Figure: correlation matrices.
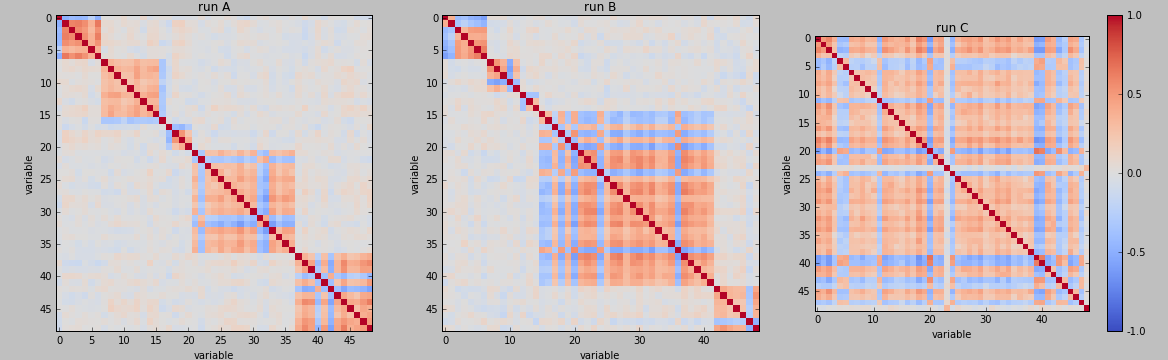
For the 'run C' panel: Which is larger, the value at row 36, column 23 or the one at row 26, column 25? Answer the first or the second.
the second
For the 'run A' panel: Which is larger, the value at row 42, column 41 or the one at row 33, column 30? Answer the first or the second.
the second
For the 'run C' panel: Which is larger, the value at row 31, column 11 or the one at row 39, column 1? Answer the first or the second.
the first
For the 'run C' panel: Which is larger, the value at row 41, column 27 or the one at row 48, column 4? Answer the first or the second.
the first
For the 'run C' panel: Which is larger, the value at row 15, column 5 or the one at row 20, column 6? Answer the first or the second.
the first
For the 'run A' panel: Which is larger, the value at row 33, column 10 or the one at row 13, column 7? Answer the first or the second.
the second
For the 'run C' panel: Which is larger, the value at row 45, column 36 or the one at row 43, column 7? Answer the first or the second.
the first
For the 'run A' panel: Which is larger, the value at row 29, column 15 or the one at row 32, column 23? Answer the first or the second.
the first
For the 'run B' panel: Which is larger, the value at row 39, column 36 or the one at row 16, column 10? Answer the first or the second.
the second
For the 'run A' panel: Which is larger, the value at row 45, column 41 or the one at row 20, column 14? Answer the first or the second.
the first
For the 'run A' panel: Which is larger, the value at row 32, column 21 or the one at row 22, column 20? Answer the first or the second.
the second
